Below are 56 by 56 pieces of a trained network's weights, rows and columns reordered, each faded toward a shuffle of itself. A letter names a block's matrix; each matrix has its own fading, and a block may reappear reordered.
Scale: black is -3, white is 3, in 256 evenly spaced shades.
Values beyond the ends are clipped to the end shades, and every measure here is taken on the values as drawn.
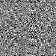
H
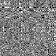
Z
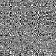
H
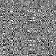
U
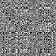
U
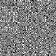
H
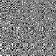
U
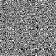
Z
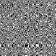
U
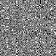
H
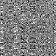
U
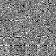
Z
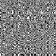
U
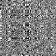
U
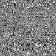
H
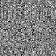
Z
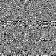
Z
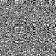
U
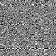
Z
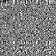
U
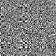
U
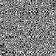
U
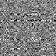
Z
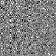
H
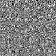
H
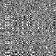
U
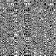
U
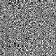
H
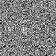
Z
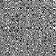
U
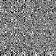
H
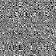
H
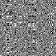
U
